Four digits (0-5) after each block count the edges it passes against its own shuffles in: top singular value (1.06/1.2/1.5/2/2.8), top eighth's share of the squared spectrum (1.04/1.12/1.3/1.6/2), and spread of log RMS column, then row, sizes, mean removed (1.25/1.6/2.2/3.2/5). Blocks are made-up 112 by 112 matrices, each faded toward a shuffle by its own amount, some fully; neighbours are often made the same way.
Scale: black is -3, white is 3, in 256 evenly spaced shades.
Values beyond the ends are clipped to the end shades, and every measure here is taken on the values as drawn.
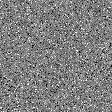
2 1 0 0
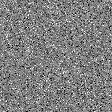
2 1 0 0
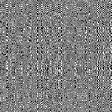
5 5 4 3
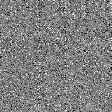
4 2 1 1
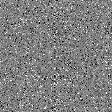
3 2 1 0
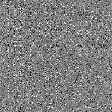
4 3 2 1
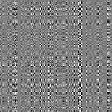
5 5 5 4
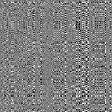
5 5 4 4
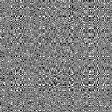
5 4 4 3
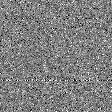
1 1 0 2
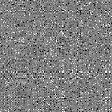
5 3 2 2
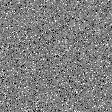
0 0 0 0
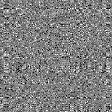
4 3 2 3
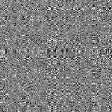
5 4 3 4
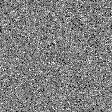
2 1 0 0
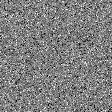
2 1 0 0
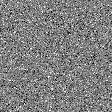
0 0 0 0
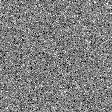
0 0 0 0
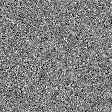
0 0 0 0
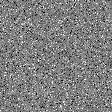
1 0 0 0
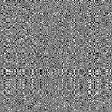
5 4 3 3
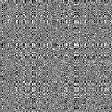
5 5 4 4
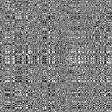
5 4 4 4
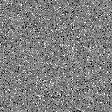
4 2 1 1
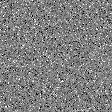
0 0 0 0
